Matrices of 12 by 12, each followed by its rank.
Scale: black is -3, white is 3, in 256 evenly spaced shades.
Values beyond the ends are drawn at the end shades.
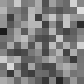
full rank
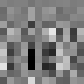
two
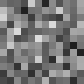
full rank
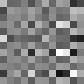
two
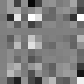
two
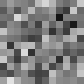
full rank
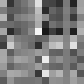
two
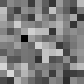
full rank
